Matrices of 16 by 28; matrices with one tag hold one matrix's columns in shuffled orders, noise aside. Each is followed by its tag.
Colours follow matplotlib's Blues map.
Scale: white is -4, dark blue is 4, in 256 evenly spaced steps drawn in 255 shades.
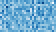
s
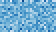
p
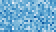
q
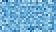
p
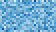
p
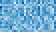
s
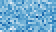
q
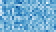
s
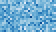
q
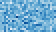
q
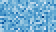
q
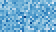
q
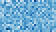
p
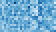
s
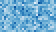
s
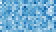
s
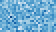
q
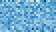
p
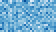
p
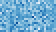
q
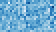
s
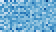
p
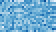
p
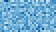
p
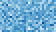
q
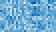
s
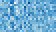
s
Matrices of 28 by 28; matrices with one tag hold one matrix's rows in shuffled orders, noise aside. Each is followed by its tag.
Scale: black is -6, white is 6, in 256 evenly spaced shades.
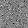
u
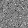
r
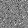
r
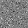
u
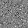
r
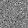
r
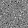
r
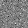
r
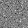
r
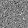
r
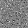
u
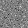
r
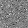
u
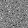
u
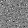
u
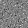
r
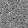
u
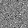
r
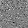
u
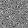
u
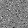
u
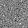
r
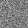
u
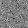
u
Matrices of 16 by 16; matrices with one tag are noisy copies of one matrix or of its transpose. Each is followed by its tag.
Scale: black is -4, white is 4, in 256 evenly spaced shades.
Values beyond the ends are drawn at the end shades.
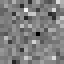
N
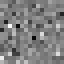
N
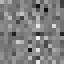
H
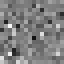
N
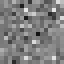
N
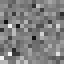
N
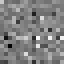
H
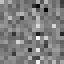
H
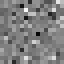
N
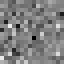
N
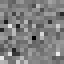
N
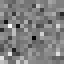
N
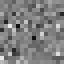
N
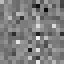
H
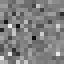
N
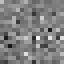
H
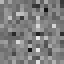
H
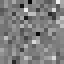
N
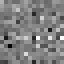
H
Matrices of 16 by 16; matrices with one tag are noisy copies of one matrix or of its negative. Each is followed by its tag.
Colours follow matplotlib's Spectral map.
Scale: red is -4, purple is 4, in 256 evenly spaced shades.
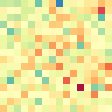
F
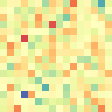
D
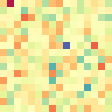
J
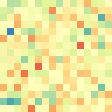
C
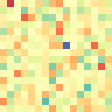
J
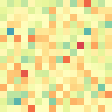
C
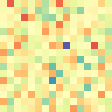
J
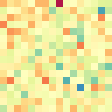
F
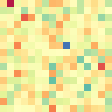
J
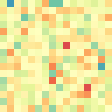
J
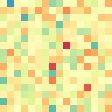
J
